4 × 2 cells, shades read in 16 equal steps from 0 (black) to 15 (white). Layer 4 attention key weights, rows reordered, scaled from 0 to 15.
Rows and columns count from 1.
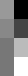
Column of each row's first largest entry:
1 1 2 2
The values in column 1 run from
7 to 9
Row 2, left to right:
8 4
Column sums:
31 30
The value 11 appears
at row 3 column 2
